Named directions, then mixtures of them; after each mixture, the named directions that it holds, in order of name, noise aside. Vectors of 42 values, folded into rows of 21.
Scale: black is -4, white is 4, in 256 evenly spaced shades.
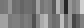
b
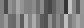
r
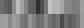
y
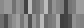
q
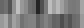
y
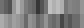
y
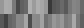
q, y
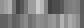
y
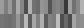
q, r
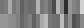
b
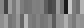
b, r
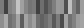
r, y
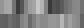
y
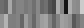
b, r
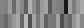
q, r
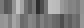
y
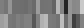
b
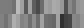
q, y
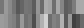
b, r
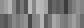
q, y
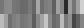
b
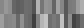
b, r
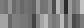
b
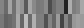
q, r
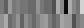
b, r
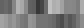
y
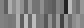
q, r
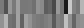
b, r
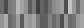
r, y
